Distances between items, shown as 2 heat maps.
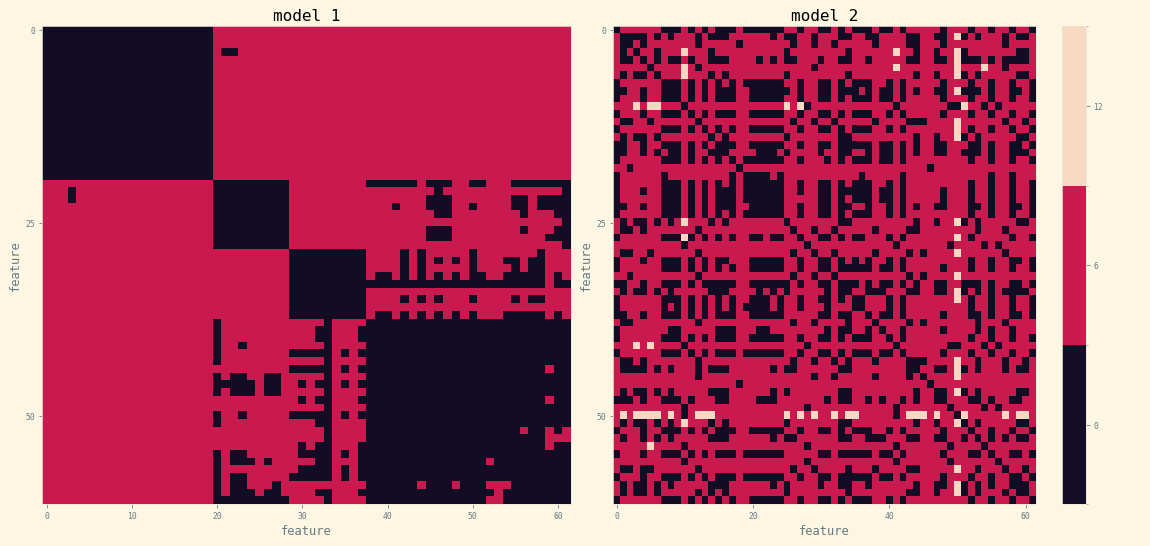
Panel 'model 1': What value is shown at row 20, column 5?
6
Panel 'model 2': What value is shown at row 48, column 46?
6
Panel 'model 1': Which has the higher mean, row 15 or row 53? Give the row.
15
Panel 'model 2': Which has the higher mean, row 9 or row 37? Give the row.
9
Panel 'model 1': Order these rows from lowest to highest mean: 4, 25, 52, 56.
56, 52, 4, 25
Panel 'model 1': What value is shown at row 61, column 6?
6
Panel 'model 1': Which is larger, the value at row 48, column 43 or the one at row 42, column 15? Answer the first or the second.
the second
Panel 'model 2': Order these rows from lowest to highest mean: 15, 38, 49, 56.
15, 38, 49, 56
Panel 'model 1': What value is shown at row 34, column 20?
6
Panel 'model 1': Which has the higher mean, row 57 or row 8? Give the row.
8
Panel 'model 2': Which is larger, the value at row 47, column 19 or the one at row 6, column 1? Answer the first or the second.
the first
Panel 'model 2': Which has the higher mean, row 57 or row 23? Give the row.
57
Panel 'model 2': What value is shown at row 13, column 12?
6
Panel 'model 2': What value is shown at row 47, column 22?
6
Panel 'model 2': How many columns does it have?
62
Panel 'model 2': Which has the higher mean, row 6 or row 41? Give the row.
41
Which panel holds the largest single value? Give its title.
model 2
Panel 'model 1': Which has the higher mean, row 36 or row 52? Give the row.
36
